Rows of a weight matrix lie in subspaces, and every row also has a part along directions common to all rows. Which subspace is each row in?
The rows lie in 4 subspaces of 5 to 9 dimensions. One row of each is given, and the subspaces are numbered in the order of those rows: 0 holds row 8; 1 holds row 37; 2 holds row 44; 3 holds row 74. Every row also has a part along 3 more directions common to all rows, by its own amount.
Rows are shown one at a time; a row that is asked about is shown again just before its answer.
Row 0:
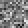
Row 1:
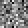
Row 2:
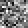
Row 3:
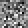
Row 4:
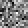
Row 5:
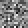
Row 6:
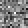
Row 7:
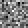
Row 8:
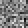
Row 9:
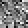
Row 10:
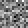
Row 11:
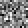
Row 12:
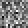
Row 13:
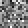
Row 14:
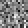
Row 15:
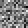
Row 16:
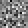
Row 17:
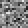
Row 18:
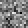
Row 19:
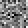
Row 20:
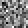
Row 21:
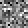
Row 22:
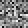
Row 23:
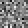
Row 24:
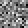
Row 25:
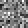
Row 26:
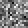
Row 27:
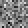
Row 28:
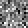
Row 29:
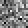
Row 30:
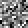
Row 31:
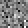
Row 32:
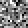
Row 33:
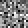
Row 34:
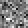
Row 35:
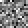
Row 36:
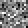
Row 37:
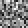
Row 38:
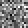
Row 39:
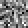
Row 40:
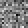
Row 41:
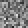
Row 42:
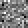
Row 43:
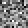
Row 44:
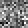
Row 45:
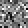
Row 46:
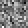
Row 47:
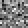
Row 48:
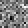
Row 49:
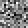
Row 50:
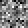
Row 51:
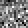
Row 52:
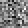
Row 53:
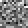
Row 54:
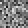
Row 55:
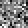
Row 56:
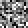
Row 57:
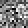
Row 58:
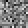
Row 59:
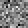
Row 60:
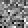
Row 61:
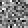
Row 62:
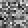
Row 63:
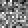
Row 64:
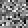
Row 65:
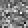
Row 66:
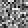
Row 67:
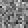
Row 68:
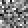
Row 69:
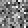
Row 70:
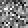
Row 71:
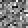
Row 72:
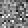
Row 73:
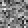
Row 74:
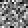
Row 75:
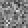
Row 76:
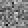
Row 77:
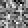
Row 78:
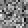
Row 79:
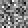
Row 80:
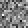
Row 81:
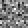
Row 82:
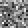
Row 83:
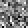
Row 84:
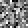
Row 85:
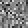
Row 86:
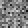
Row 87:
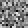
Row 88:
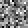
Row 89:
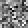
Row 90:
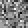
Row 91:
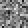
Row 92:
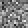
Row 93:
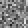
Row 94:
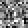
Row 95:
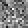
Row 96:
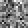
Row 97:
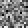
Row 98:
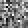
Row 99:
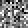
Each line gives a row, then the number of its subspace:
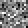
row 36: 1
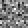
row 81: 1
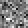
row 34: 0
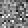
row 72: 2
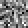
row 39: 2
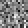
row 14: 1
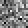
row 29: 2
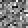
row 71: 1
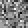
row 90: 3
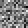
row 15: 0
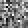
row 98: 0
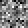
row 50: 2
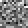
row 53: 3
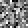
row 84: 3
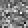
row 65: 0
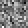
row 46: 3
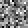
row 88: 3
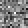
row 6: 0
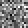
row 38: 0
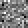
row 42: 1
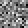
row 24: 2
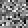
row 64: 0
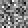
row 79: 3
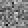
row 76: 2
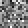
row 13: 2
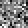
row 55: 0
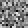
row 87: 2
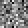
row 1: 3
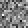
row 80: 3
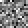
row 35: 3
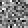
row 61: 2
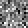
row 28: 2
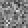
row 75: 2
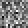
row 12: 2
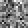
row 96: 2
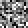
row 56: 3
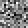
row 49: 1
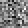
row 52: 0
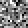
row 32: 2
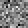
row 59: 0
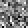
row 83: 3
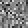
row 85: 2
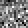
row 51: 2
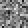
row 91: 1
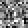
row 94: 0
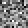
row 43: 3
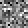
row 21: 1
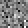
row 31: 1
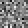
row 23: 2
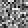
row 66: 0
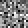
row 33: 1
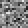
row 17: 1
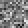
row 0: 0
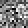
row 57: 2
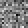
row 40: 2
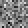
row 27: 3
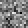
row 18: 0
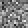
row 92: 2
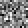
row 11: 0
